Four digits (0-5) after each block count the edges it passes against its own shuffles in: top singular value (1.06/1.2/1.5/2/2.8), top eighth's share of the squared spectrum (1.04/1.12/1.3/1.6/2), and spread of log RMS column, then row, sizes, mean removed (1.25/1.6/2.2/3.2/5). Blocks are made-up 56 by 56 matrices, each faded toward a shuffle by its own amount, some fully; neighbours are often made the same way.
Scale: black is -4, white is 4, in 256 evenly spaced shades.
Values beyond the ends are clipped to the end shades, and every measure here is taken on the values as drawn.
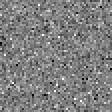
0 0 0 0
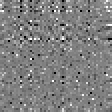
4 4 2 2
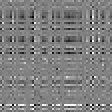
5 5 3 4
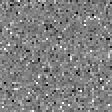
1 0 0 0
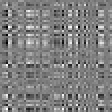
5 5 4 4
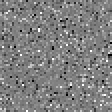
0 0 0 0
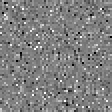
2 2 0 0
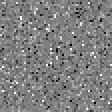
0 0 0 0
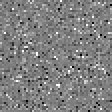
1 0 0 0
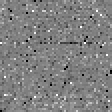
2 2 0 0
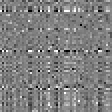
5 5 3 3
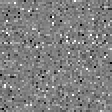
2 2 0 0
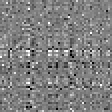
4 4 2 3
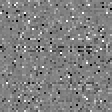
3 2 1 1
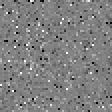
2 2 0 0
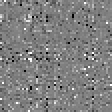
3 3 2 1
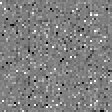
3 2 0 0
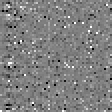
3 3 1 1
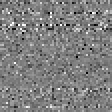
2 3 0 3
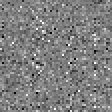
3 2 2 1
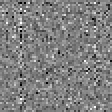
3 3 2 2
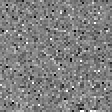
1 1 0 0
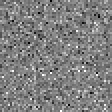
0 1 0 0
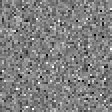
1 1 1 0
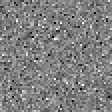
0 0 0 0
